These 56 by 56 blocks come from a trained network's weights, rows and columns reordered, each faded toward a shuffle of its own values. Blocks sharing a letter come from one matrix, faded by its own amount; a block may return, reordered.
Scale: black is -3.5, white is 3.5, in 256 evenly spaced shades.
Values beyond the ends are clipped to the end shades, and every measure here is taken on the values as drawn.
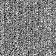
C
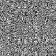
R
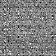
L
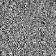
R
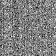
C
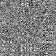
R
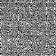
L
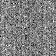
C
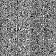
C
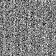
C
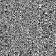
R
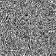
R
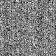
C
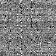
L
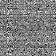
L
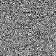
R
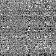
L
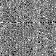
C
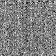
C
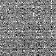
L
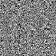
R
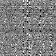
L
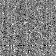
C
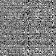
L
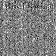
C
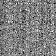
C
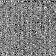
C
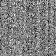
C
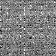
L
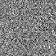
R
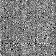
C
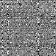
L
